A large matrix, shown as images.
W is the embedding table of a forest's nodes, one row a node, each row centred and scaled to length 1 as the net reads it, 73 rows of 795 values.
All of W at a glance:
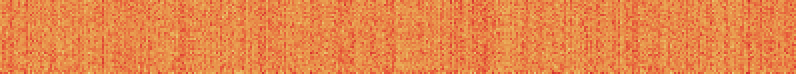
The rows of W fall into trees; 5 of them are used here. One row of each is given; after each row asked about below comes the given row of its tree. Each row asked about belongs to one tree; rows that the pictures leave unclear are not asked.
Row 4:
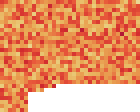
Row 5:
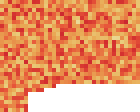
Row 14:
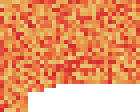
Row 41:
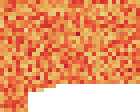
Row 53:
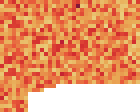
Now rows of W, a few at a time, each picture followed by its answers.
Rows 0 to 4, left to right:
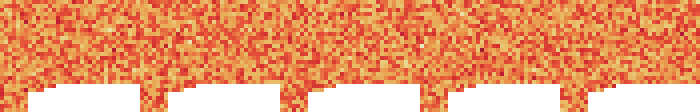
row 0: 14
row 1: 53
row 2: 4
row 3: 14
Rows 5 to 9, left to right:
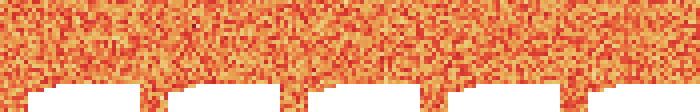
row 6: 41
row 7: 14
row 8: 53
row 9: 41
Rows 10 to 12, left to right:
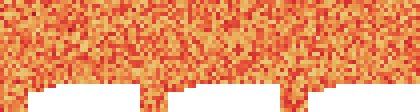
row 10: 14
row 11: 5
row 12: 41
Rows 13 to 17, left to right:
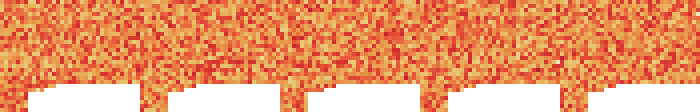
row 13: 41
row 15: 53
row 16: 41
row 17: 5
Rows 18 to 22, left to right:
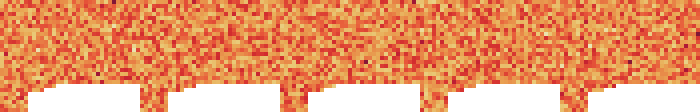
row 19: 53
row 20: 41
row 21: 14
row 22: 4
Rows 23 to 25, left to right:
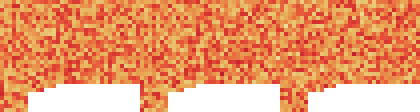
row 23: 14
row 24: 14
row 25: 4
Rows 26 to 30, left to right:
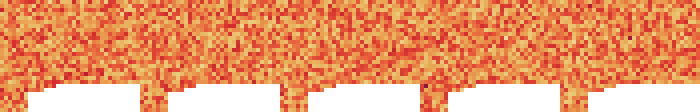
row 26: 53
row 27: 5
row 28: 5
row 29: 41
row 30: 5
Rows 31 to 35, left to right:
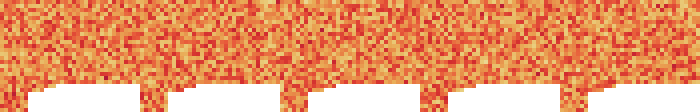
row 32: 53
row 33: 4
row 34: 4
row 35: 53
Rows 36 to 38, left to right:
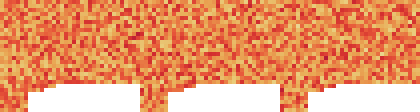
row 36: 41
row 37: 53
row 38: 14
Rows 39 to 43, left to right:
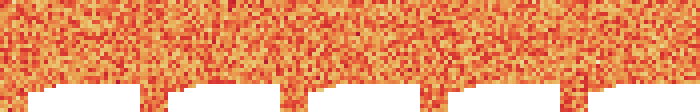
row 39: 4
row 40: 41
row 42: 53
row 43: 41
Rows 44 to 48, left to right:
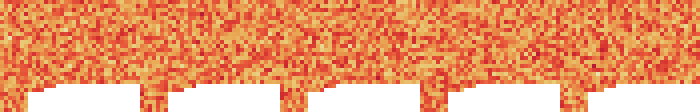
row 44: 53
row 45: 5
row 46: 53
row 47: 41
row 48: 5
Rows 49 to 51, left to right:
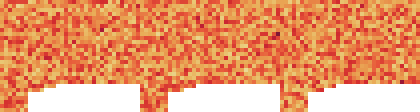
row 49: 41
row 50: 41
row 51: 14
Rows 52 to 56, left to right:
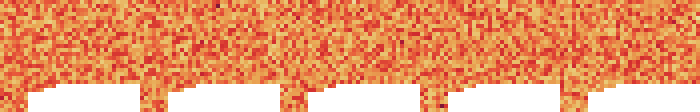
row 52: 53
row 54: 5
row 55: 5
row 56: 14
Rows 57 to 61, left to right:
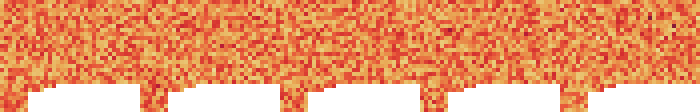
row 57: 41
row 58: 41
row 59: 53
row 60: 53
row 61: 14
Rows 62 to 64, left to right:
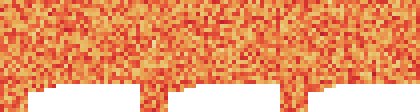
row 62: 14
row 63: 41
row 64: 41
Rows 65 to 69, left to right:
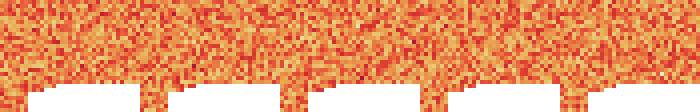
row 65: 5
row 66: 14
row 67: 5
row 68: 5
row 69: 5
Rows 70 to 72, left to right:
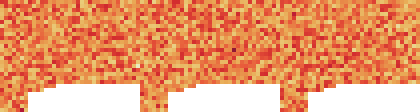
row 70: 53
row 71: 5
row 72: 53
